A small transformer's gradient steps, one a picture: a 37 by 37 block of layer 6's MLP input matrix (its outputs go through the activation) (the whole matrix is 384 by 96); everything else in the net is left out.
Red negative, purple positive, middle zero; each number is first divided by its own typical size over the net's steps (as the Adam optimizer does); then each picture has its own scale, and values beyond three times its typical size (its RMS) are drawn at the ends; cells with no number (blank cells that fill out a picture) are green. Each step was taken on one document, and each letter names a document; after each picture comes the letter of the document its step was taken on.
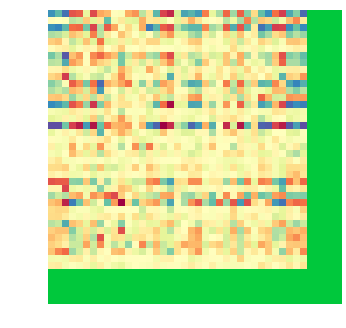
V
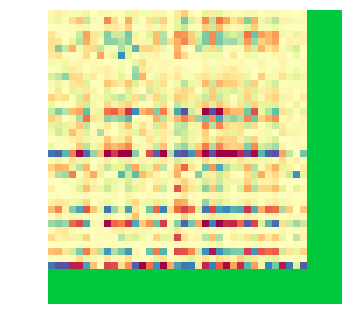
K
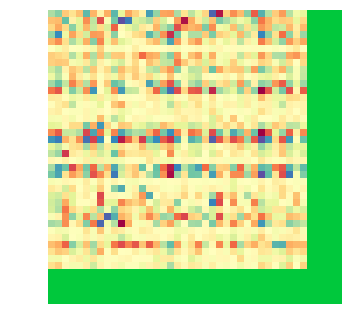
V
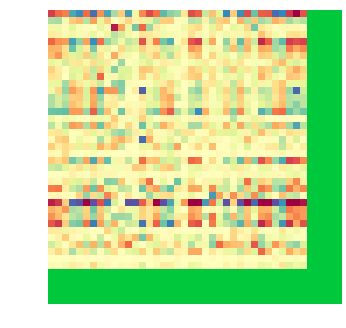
V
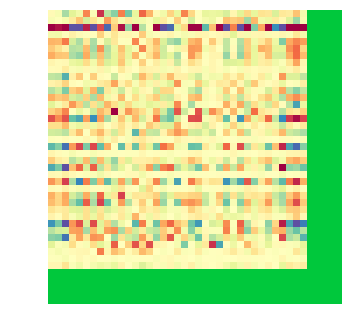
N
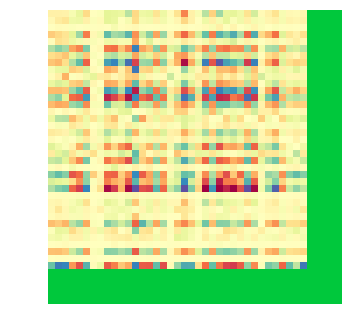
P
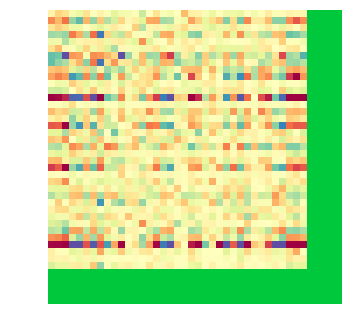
N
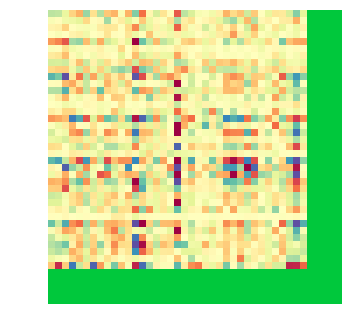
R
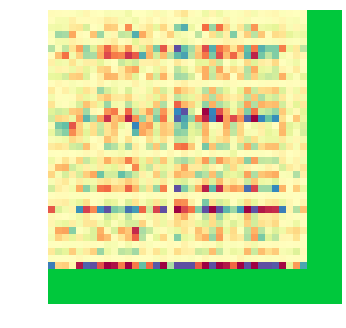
K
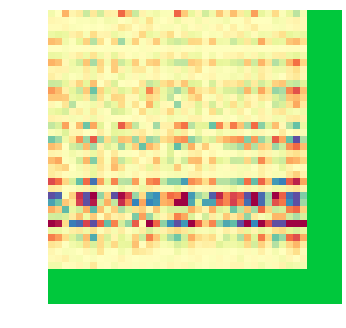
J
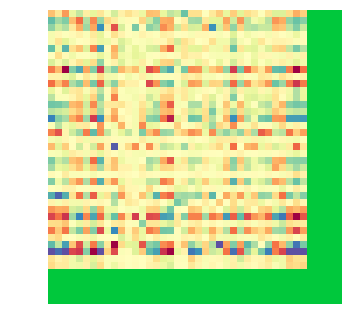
N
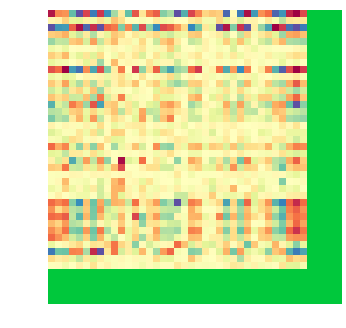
N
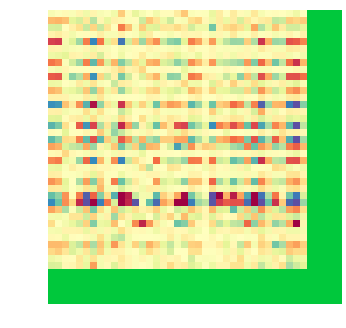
J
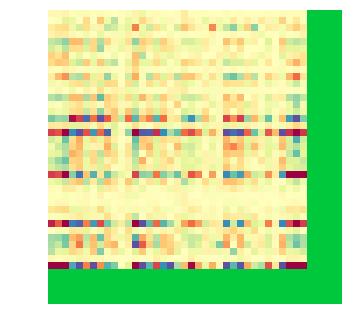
R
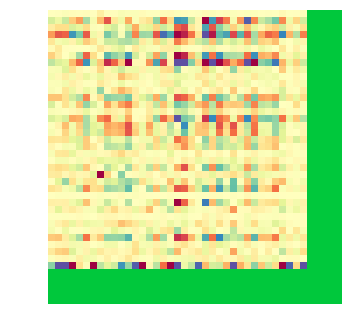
K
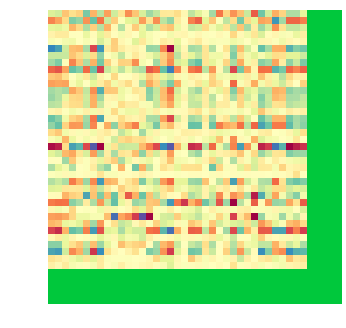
V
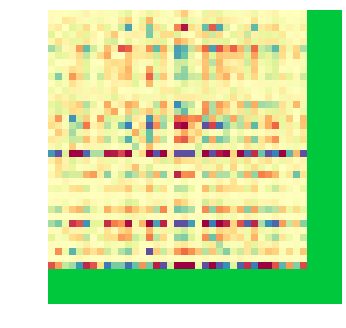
K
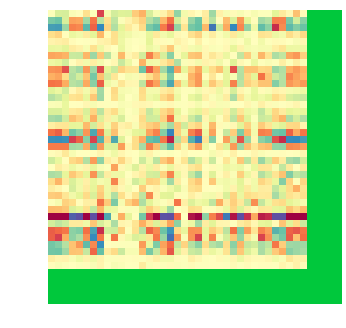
V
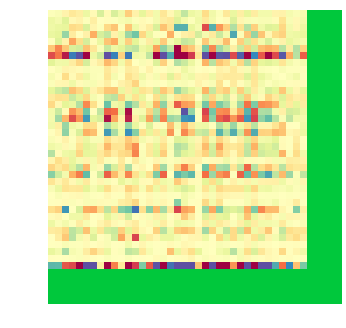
K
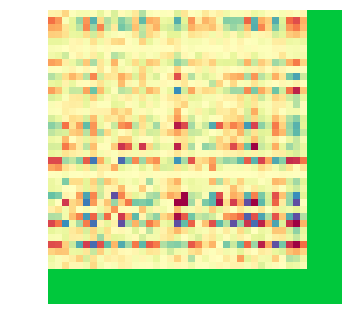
J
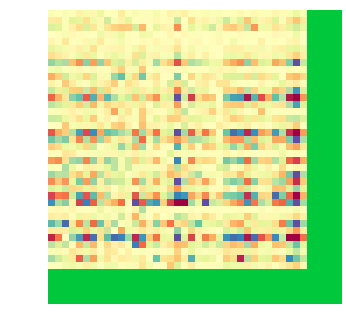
J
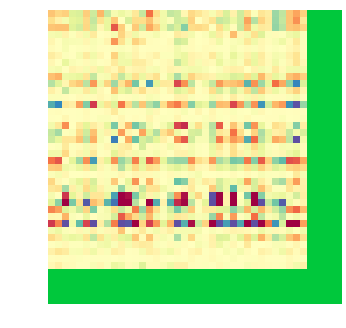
J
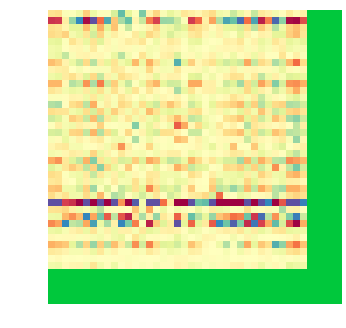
J
